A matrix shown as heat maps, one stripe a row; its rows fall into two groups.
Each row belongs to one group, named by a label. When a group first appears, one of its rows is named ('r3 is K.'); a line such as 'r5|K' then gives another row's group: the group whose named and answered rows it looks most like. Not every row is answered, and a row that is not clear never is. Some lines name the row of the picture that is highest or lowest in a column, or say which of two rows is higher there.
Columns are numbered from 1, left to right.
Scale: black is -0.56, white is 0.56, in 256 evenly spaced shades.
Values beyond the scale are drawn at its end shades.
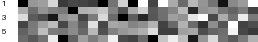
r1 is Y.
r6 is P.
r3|P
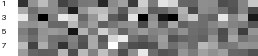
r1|Y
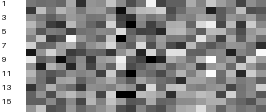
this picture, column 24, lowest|7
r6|P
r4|P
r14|P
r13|Y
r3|P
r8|Y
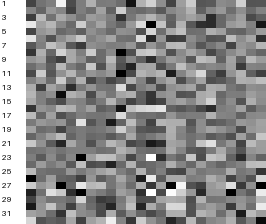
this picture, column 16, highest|27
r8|P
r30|Y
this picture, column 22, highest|1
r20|Y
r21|P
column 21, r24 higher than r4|No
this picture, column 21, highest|27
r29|Y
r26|Y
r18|Y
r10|P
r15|P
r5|Y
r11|P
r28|Y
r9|P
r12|Y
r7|Y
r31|P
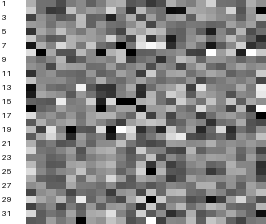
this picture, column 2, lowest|8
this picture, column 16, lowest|2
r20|Y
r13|Y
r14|Y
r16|Y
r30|Y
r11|Y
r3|Y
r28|Y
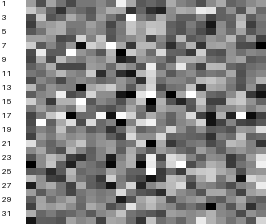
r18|P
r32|Y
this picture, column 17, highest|14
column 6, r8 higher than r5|Yes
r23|Y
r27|Y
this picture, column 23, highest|26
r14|P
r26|P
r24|Y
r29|P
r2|P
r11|P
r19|Y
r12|Y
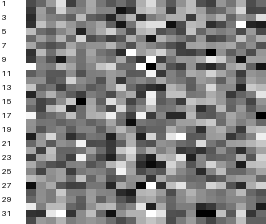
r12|P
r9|Y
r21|Y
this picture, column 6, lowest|15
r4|P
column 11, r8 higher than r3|Yes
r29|P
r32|P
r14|Y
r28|P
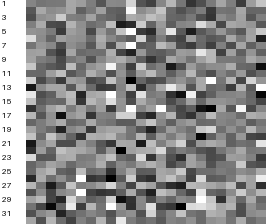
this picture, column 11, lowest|12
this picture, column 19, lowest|16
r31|Y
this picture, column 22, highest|16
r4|P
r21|Y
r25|Y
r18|P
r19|P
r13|Y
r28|Y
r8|P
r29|P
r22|P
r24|P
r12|P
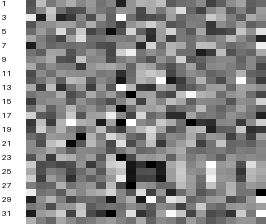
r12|P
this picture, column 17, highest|14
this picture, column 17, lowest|18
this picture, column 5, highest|18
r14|P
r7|Y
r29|Y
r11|P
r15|Y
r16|P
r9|Y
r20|Y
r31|Y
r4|P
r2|Y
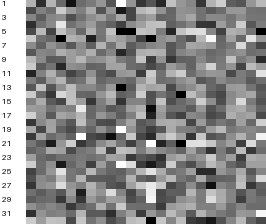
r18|Y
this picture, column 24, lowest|5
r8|P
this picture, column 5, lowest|1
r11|Y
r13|P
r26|Y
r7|P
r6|P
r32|Y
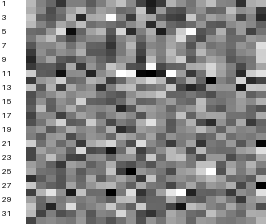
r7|Y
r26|Y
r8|Y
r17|Y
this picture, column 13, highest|10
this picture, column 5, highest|30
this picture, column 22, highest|12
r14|P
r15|Y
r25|P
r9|Y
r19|P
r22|Y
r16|P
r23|Y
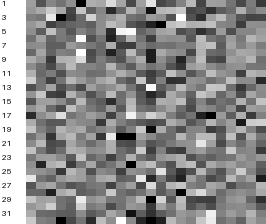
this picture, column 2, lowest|24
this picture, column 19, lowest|17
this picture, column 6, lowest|1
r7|P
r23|Y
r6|Y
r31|P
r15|Y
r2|Y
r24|P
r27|Y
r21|P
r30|Y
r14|P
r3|Y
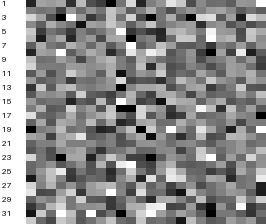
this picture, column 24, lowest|17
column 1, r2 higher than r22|Yes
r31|P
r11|P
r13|P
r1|Y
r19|Y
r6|P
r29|Y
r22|Y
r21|P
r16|P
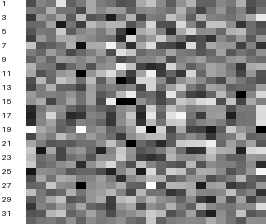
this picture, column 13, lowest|19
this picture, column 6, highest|19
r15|P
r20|P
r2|Y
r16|Y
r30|Y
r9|P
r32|Y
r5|P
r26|P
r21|P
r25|Y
